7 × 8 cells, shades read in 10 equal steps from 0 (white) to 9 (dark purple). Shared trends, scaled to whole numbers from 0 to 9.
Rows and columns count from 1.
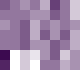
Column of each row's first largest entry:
6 6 3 3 3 1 1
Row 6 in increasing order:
0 1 2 2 4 4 6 9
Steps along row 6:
down up down up up down up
